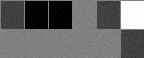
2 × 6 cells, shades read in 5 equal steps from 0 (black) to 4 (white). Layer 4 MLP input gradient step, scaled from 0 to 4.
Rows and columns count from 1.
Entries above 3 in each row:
1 0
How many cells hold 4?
1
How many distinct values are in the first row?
4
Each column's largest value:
2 2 2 2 2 4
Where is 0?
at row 1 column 2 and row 1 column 3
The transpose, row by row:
1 2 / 0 2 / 0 2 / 2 2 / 1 2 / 4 1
